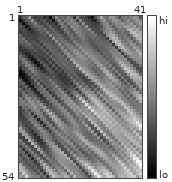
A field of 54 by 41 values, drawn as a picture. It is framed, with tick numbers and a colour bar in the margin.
Mirror symmetry: none. Slope: up to the bottom right. Grain: diagonal, down to the right. Odd rows or columns: none. Ninth with the highest average: bottom right.
